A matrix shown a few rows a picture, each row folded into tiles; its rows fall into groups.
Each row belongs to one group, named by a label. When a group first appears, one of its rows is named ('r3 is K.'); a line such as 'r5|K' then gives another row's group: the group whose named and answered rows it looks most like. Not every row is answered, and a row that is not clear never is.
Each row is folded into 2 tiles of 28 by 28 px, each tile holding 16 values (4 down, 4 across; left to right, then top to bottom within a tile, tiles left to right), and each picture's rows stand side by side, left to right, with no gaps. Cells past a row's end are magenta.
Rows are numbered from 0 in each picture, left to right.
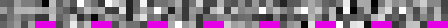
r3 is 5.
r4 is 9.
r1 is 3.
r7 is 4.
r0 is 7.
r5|7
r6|5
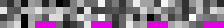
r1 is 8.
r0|7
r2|3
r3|5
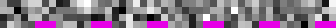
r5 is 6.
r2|3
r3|6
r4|4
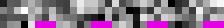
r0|7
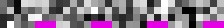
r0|4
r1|9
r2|5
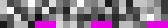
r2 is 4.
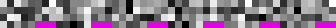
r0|6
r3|8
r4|3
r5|3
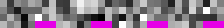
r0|6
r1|9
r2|4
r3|9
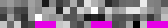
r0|6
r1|9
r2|7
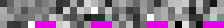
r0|8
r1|9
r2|6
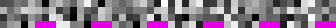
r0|7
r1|5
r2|6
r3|5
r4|9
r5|4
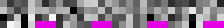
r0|7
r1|4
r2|7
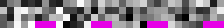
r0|7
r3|5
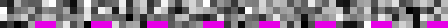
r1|5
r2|5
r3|3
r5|6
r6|8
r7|6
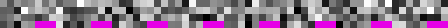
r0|3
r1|8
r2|4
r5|4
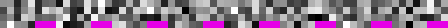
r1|8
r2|9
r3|4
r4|4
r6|5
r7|3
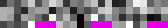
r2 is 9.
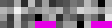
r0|7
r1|7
